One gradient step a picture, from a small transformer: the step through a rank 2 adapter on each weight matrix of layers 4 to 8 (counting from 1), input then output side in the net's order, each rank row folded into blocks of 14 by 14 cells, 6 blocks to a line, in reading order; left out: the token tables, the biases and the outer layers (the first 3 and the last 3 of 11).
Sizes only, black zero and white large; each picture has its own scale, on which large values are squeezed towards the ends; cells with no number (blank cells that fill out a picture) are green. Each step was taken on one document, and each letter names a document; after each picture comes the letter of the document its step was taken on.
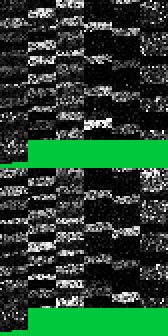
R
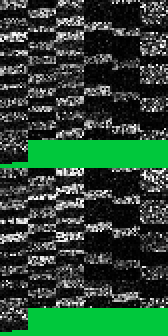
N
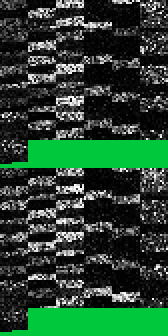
R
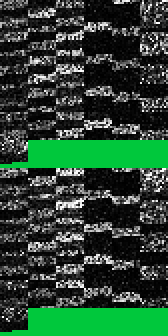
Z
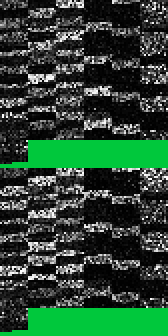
R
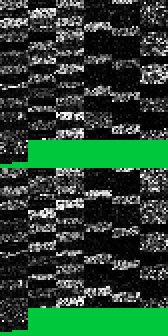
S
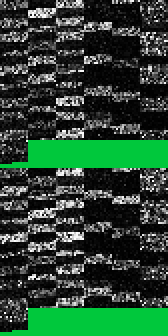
S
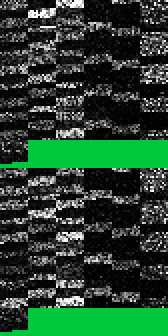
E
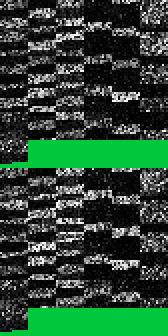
N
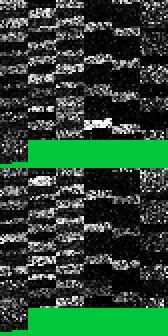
R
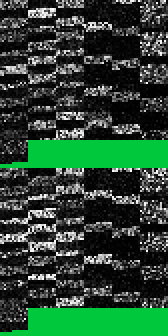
S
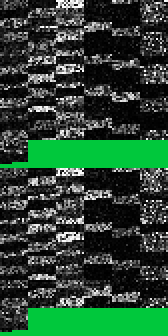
E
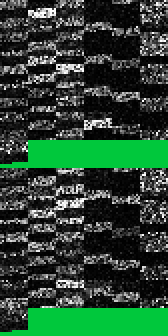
N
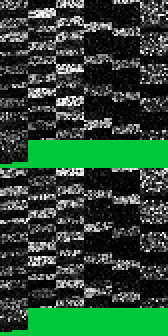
N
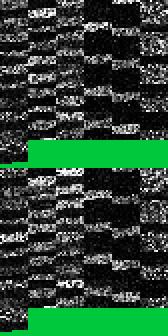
N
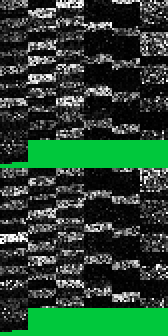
R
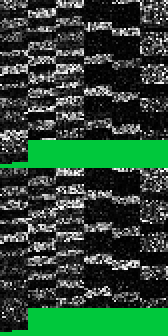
Z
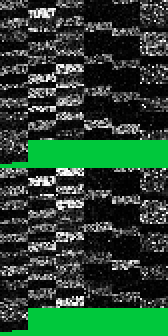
Z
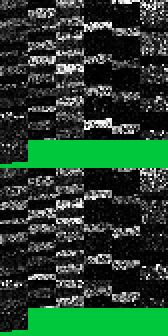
R
